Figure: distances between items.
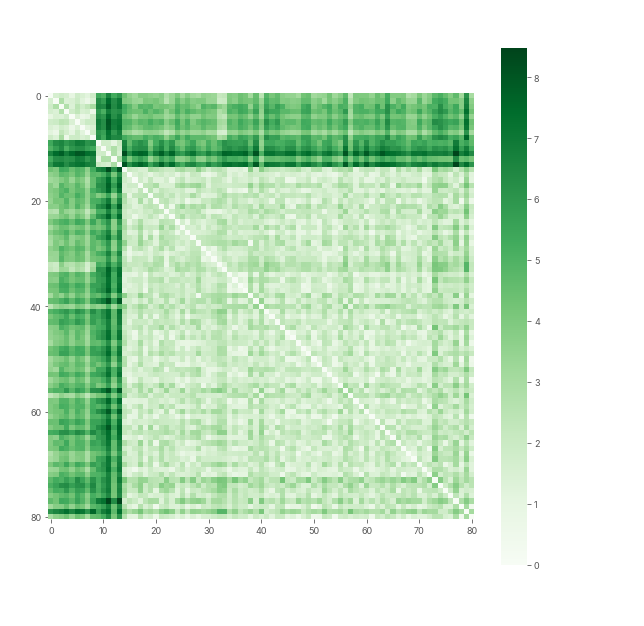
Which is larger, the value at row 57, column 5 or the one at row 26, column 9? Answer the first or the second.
the second
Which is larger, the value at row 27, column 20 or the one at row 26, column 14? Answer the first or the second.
the second
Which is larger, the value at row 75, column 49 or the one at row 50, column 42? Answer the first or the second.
the first
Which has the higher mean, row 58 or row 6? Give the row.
6
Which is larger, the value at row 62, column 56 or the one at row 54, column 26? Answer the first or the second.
the first
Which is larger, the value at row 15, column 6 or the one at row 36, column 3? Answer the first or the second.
the second
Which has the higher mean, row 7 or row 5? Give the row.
5
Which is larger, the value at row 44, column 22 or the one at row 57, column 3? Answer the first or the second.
the second
